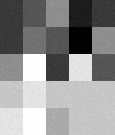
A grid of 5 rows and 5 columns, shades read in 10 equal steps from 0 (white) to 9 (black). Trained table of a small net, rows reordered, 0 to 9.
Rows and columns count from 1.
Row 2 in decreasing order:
9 7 6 5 4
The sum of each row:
32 31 18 9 8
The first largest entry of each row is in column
4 4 3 1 3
